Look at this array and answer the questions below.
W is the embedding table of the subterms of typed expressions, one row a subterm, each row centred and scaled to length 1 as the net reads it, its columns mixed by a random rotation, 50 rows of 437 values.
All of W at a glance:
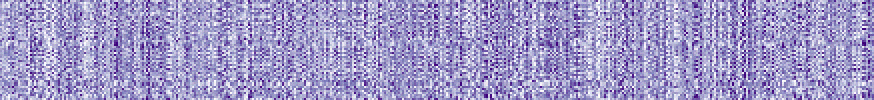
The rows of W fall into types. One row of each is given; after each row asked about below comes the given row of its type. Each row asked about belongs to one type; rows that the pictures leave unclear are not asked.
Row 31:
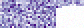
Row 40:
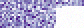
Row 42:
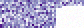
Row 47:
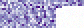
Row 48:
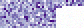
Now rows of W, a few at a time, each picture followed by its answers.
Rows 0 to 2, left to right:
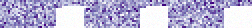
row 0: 47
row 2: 48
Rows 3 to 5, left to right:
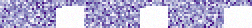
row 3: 48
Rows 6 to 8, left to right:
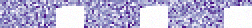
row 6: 47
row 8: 48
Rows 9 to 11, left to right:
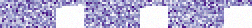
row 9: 42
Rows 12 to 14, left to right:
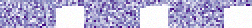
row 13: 42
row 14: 48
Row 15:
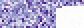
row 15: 42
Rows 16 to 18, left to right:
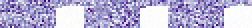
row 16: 31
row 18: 31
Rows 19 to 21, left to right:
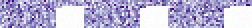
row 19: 31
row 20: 47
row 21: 48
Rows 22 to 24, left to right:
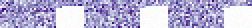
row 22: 48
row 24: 40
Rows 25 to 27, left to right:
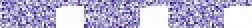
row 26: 42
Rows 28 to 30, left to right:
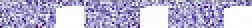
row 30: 47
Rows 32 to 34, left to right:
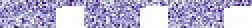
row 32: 48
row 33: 31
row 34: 48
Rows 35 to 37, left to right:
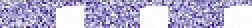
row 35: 42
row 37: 42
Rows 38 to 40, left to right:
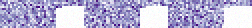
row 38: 47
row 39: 31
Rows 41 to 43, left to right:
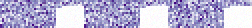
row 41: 42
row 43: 31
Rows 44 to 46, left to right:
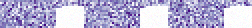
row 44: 40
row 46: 31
